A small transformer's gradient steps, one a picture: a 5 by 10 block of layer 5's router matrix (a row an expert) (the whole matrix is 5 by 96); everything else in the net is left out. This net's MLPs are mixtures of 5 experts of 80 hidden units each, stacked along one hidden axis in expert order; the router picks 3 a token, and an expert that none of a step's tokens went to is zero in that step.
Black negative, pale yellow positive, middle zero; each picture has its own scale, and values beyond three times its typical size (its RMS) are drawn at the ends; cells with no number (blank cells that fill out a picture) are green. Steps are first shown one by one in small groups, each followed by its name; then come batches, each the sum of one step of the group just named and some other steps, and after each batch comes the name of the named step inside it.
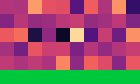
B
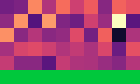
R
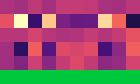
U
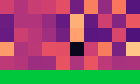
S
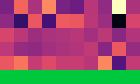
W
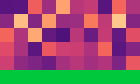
R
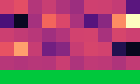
B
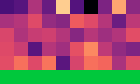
W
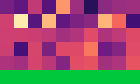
U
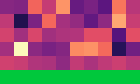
R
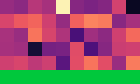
B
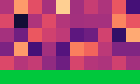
R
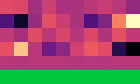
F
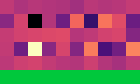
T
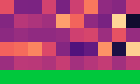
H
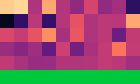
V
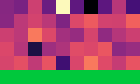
V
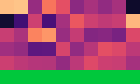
V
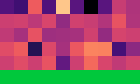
H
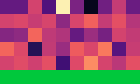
H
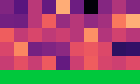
F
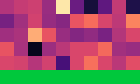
V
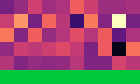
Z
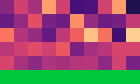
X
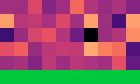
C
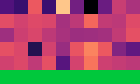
C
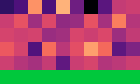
Z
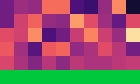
X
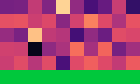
C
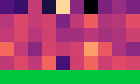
C
